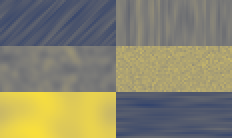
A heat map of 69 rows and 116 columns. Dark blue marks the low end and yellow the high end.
It is made of 3 by 2 panels. Panel 1,1: low, slanting up to the right, faint in contrast. Panel 1,2: middling, streaked downward, faint in contrast. Panel 2,1: middling, blotchy, faint in contrast. Panel 2,2: high, fine-grained, faint in contrast. Panel 3,1: very high, smooth, faint in contrast. Panel 3,2: low, streaked across, faint in contrast.
